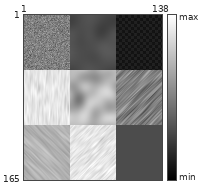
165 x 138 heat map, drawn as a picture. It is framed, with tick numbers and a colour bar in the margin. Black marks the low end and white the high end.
It is made of 3 by 3 panels. Panel 1,1: middling, fine-grained. Panel 1,2: low, smooth, faint in contrast. Panel 1,3: very low, checkered, faint in contrast. Panel 2,1: very high, streaked downward, faint in contrast. Panel 2,2: high, smooth. Panel 2,3: middling, slanting up to the right. Panel 3,1: high, slanting down to the right, faint in contrast. Panel 3,2: very high, slanting up to the right, faint in contrast. Panel 3,3: low, flat.
